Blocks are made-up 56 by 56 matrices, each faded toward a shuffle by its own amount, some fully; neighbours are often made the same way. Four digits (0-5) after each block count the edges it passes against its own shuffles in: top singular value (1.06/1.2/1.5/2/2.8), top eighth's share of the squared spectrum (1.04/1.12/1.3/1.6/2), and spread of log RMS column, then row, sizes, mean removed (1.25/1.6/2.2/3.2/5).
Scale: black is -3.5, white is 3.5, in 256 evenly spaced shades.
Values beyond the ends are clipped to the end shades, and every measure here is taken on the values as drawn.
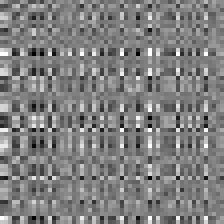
5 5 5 4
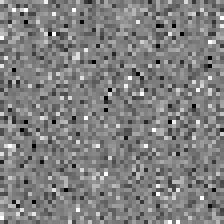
3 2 0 0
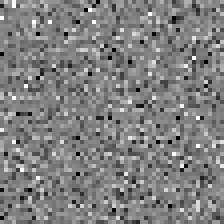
2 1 0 0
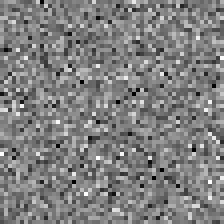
0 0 0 0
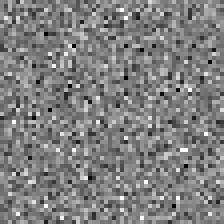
2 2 0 0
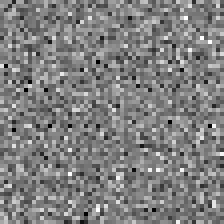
1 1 0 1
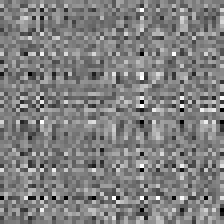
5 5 3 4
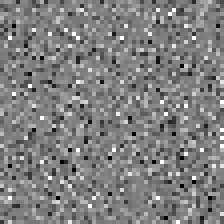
0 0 0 0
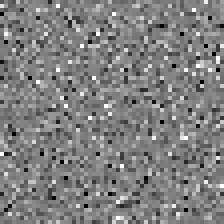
1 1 0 0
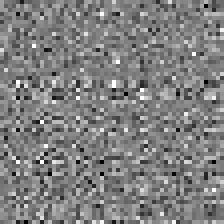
4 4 2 3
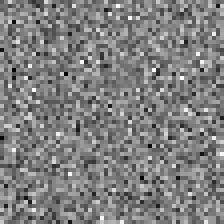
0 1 0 0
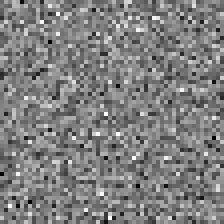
1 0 0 0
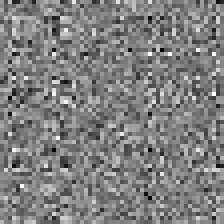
4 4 2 2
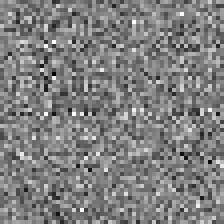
3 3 2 2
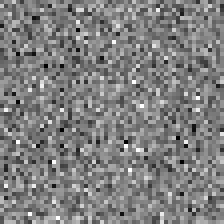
1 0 0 0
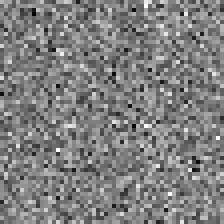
2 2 0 0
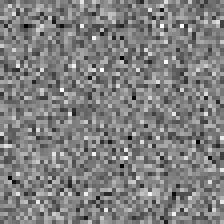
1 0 0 1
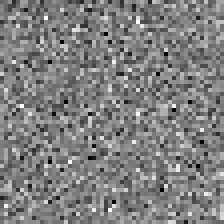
0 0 0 0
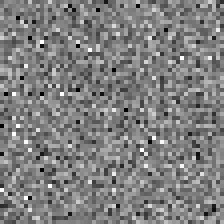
0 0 0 0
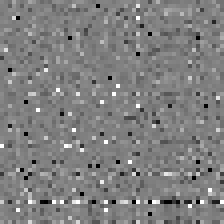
4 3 0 1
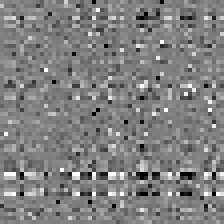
5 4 2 3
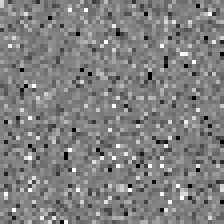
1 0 0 0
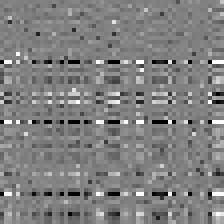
5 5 3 3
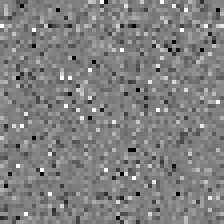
2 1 0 0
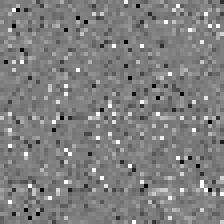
2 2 0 0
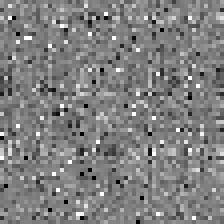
3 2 1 1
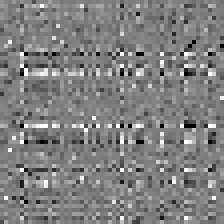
5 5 3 3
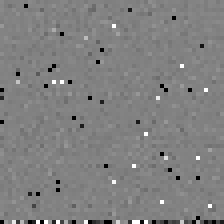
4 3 0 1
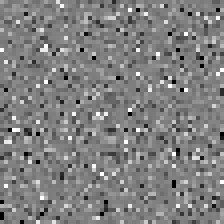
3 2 0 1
